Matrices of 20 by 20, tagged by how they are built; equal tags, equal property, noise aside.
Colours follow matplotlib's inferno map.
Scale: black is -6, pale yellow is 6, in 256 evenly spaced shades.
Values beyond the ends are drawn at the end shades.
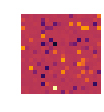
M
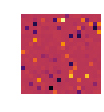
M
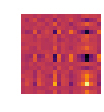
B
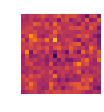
B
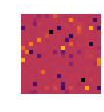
M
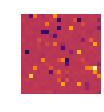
M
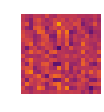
B
